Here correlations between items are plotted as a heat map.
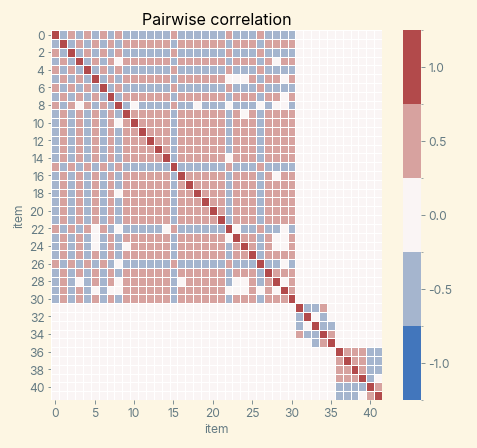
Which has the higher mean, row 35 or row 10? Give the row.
10
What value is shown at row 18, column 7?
0.5
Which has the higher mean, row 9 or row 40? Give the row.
9
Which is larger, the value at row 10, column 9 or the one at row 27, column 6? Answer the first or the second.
the first
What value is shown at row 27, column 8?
-0.5
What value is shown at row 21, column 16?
0.5
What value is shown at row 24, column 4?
-0.5
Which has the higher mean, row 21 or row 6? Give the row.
21
